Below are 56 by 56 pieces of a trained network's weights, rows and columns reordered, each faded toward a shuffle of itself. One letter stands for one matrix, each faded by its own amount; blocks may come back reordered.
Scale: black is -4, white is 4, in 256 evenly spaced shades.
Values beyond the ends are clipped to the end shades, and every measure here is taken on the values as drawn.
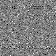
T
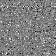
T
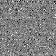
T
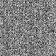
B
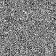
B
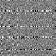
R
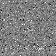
T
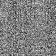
B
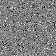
T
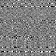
R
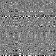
R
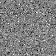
T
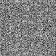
B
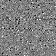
T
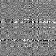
R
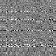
R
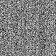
B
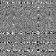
R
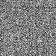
B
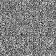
B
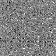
T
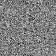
B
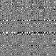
R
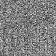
B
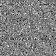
T
